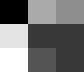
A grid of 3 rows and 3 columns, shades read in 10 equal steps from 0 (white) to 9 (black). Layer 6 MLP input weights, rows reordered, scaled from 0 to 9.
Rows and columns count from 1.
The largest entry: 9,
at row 1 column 1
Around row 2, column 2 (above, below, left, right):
3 6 1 7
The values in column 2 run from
3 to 7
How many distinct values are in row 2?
2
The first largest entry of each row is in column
1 2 3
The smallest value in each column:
0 3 4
